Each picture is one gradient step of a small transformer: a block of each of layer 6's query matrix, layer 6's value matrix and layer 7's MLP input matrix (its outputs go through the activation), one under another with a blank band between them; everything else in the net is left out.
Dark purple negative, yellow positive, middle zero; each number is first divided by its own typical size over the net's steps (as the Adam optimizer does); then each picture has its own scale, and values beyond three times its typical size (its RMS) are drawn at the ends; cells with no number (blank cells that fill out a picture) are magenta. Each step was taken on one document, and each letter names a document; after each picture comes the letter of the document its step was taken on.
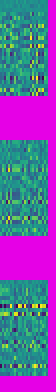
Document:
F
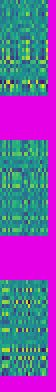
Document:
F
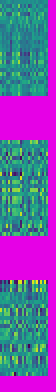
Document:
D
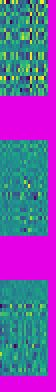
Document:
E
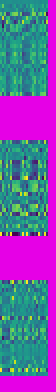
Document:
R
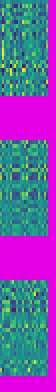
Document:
R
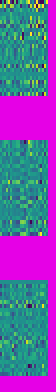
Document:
E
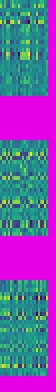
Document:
D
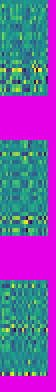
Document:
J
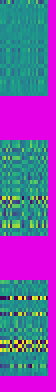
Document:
D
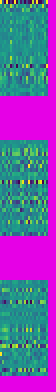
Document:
E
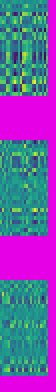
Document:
R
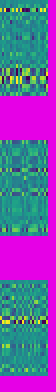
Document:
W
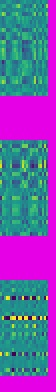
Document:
J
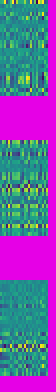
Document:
F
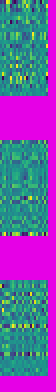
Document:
J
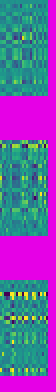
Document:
J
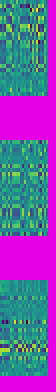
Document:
F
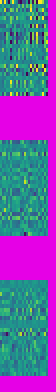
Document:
E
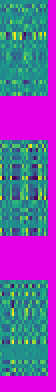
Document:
J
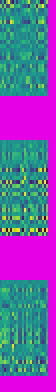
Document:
F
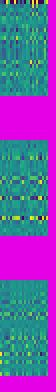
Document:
E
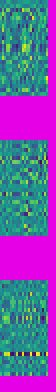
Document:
W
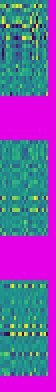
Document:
J
